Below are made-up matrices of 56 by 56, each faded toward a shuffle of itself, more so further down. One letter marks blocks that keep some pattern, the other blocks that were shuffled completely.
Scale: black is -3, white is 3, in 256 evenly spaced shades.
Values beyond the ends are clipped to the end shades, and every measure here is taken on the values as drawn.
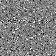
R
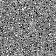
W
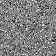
W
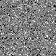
R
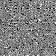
R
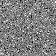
W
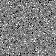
W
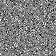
W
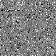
R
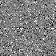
R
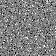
W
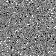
W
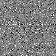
R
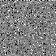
R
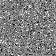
W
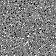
W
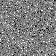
W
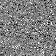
R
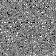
R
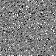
R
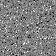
W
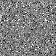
R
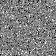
W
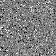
W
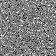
W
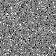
W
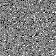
R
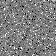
W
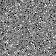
W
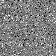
R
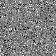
R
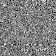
R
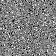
W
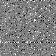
R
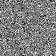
W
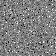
W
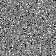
W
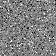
W
